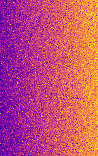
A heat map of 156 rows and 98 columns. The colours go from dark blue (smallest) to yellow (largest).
The grain is fine, like static. The field climbs toward the right. Overall the values sit about 50% of the way up the scale. The values follow a bell shape. No single row or column stands out from its neighbours.
